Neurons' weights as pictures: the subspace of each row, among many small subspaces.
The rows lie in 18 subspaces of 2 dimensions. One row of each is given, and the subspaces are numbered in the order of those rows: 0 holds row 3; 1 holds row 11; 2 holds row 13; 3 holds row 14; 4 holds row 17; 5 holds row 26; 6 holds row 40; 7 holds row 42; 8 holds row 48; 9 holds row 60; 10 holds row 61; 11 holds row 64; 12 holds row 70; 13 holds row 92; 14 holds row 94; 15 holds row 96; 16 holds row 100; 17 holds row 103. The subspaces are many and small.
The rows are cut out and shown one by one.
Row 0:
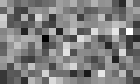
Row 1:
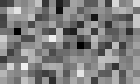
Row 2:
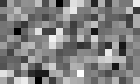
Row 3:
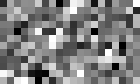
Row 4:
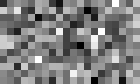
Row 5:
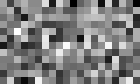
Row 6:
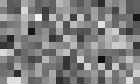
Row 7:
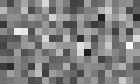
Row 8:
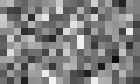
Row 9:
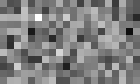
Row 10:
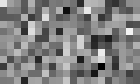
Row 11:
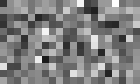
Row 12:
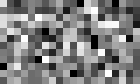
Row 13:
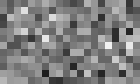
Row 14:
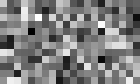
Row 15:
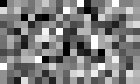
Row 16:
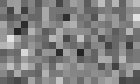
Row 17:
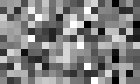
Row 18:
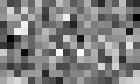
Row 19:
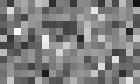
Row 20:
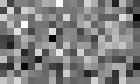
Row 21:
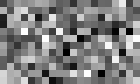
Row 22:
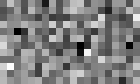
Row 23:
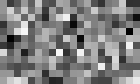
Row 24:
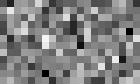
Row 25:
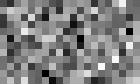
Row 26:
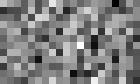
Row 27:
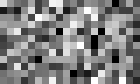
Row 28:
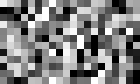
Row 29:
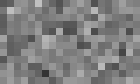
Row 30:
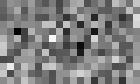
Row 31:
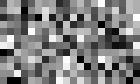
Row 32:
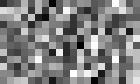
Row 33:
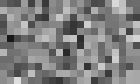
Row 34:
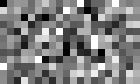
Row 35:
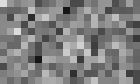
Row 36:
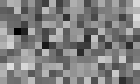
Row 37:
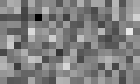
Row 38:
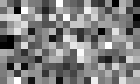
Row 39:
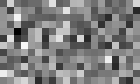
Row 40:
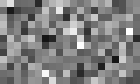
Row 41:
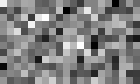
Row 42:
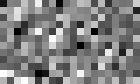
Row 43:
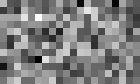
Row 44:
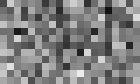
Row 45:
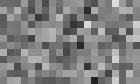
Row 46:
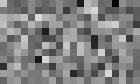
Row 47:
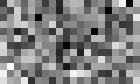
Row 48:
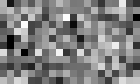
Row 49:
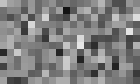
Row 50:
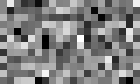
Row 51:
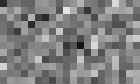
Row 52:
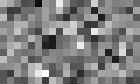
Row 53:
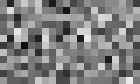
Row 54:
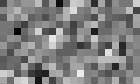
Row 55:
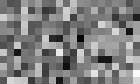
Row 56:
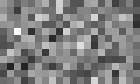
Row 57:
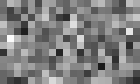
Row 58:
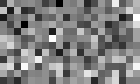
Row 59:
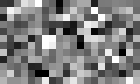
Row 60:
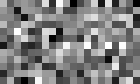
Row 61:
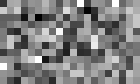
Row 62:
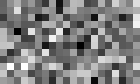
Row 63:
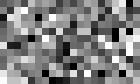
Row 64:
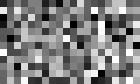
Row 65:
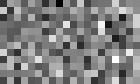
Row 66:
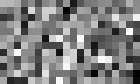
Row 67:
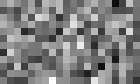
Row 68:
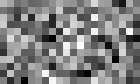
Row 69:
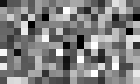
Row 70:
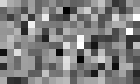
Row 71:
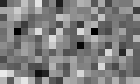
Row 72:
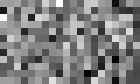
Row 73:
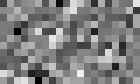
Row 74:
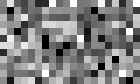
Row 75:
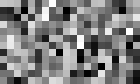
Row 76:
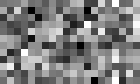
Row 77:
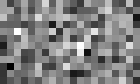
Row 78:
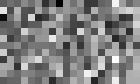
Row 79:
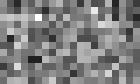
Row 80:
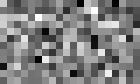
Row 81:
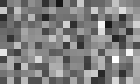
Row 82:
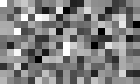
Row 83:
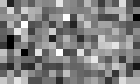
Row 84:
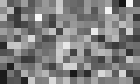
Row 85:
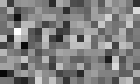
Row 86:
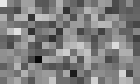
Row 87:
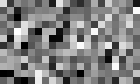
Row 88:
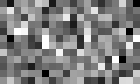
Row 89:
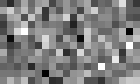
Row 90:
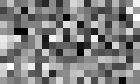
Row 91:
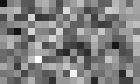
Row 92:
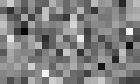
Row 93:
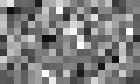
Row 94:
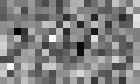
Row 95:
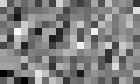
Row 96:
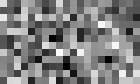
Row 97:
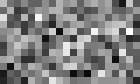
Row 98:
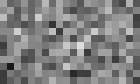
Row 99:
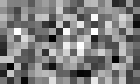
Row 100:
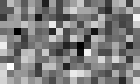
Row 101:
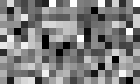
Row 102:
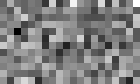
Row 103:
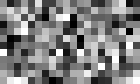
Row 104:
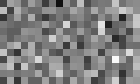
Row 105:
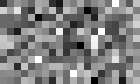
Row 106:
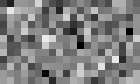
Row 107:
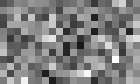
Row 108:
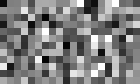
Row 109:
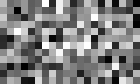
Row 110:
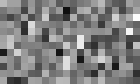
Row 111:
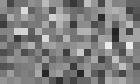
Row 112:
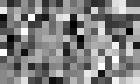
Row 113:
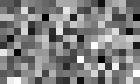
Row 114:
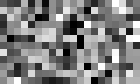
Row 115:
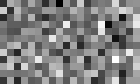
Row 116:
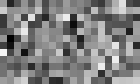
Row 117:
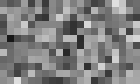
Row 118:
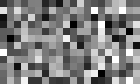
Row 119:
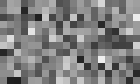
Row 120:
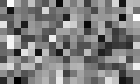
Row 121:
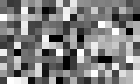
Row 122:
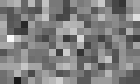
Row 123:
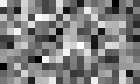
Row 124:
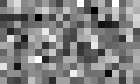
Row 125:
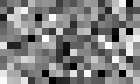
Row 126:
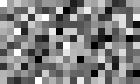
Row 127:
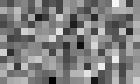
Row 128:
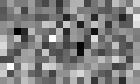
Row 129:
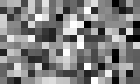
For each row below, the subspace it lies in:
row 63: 2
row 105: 5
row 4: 5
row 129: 4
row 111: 2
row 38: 5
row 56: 13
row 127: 17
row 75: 5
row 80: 1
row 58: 8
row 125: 2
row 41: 12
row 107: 14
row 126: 3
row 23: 17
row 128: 14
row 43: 10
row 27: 5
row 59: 0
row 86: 15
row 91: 15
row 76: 4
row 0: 16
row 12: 1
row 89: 13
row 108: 1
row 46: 1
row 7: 16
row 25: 13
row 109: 6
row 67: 17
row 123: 12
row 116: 8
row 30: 14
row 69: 12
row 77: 16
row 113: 3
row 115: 11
